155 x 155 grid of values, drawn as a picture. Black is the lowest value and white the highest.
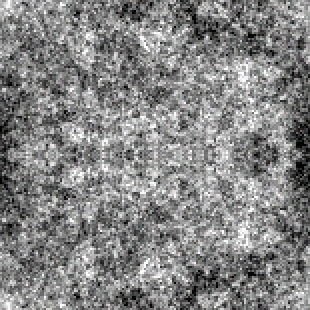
No single row or column stands out from its neighbours. The texture is blotchy. The values follow a bell shape. It is mirror symmetric from top to bottom. There are no regular stripes.
